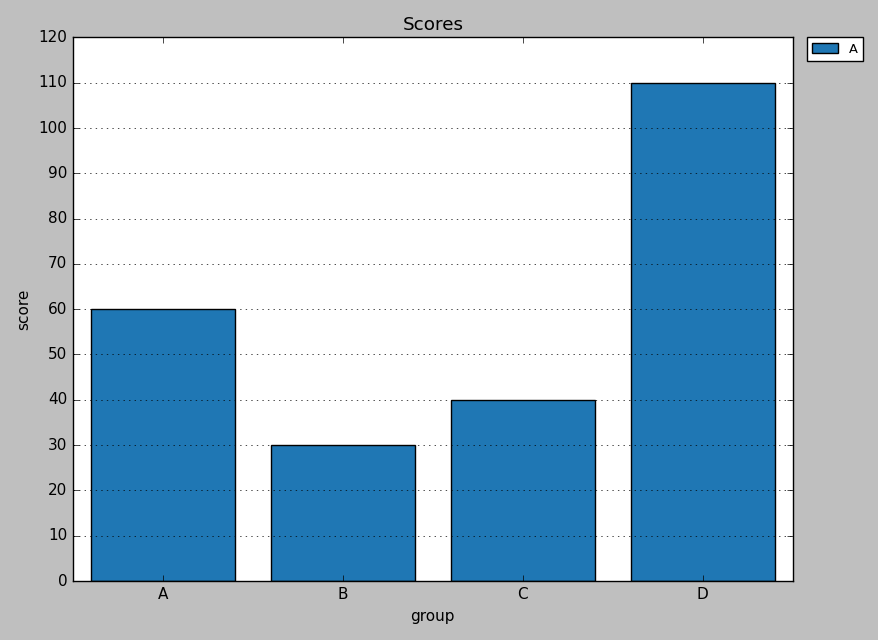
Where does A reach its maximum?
D
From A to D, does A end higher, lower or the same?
higher
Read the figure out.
Title: Scores
x-axis: group, ticks A B C D
y-axis: score, ticks 0 10 20 30 40 50 60 70 80 90 100 110 120
Legend: A
Values:
A: 60 30 40 110
